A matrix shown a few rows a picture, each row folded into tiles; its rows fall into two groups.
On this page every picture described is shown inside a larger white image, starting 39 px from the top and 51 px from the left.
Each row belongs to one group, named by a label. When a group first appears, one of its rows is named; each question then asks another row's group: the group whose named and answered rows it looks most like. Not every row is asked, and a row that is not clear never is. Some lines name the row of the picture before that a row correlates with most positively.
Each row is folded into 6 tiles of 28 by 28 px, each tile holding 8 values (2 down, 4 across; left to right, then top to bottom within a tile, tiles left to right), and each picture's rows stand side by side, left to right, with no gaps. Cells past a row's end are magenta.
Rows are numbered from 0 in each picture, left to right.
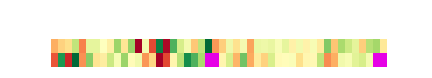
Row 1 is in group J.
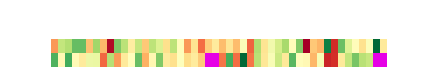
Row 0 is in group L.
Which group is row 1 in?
J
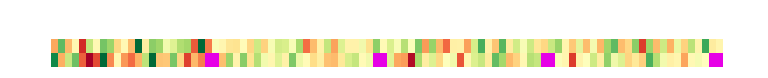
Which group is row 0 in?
J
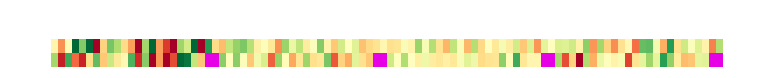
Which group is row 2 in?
L
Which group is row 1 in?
L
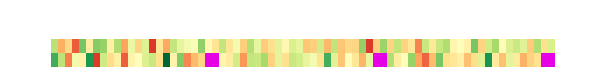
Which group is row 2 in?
J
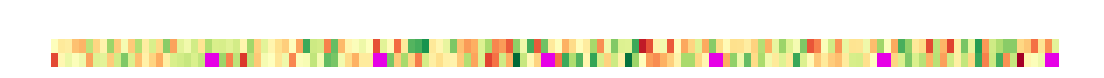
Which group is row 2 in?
L
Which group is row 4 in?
J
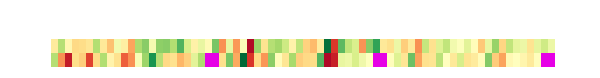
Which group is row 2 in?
J
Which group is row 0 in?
J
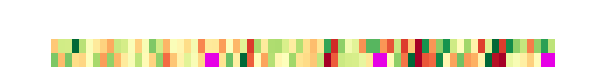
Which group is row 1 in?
J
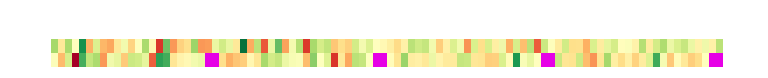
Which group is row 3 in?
J
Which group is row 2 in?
L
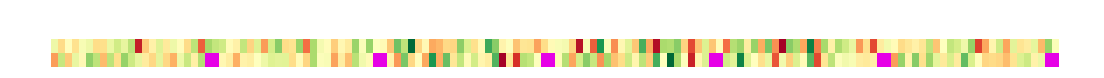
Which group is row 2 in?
L
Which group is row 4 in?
L
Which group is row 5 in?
J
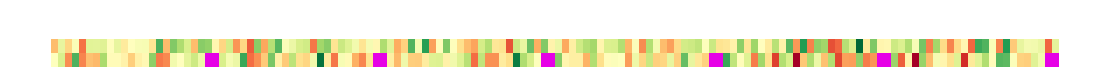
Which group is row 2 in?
L
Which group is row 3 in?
L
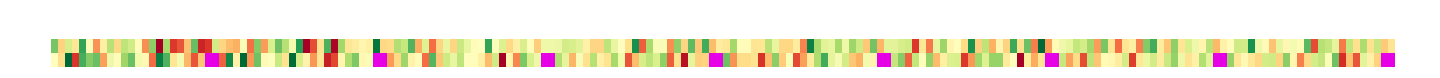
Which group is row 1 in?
J
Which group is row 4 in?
J
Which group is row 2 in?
L
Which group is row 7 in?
L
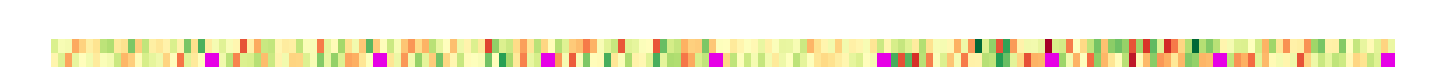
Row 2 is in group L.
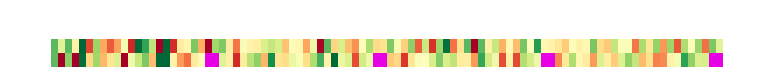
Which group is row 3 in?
L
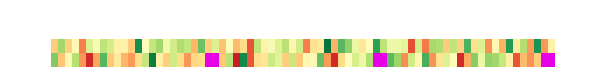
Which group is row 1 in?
J
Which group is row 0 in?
J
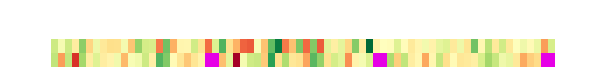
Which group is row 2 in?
J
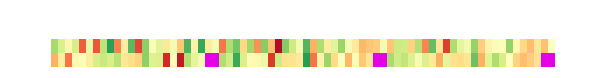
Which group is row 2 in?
L
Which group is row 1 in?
L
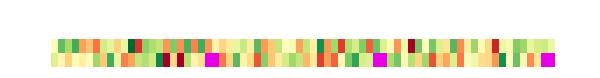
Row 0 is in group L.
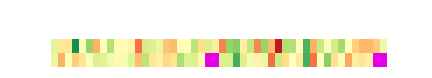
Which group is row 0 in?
L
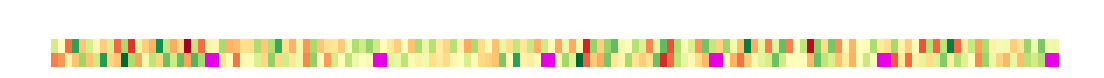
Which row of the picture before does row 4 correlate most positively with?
0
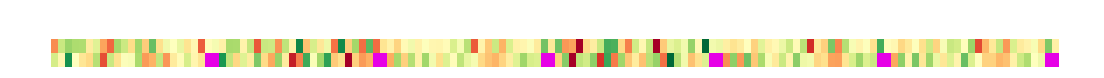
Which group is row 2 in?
J
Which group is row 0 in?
L
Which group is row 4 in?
J
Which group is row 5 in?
J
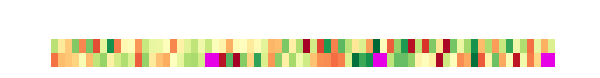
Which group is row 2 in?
L
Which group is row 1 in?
J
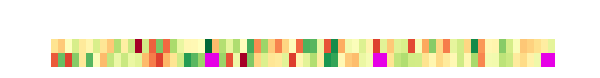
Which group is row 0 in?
J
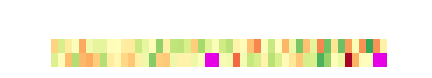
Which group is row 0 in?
J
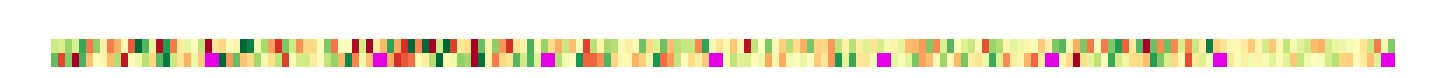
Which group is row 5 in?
J
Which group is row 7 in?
J
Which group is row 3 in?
J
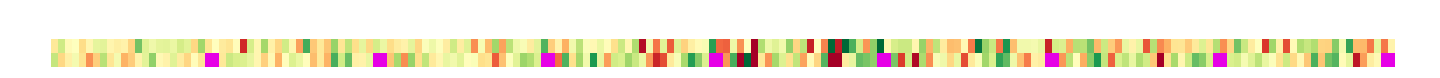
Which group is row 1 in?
L
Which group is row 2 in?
J
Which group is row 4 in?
J
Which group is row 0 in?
J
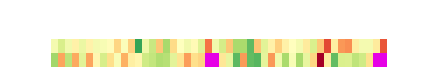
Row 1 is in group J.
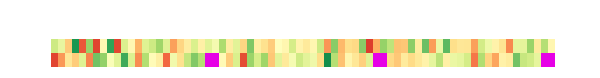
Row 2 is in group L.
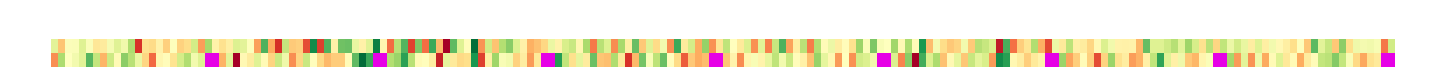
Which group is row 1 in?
J
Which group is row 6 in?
J
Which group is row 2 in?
L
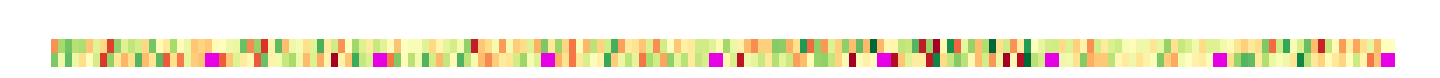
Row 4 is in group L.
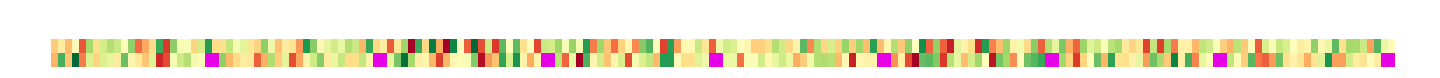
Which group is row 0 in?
J
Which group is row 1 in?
J
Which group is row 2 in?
L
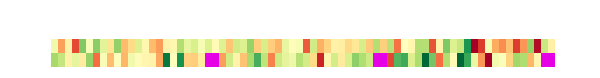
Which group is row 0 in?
L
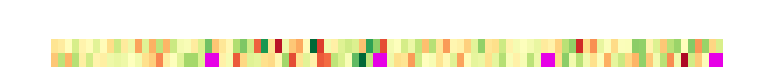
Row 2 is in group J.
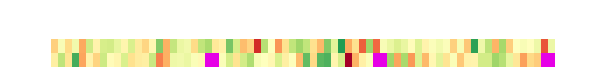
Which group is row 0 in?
J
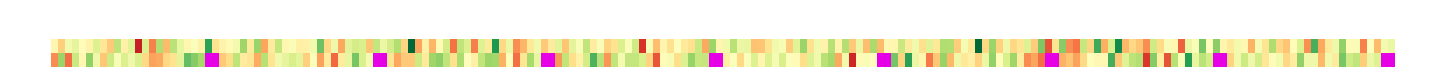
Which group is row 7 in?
L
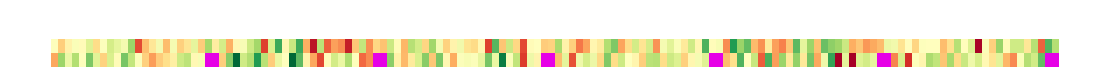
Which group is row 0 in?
J
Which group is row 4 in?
L
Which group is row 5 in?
J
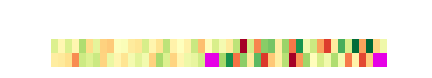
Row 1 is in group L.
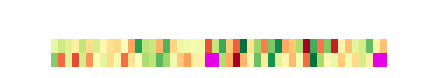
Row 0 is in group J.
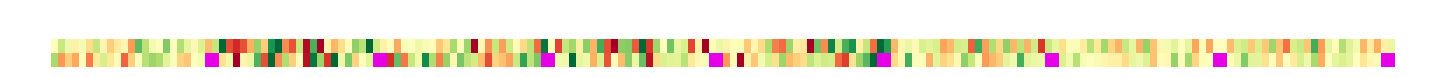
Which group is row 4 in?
J
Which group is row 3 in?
L
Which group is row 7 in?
L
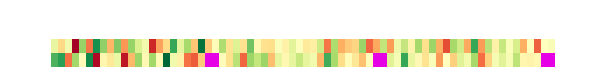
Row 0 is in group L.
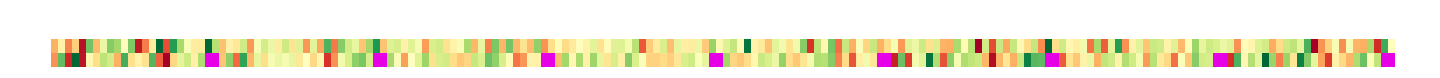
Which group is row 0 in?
J
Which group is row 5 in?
J
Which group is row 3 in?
J
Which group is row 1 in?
J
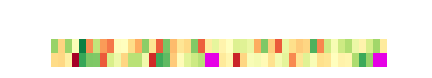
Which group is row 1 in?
J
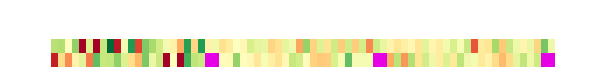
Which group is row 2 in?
J
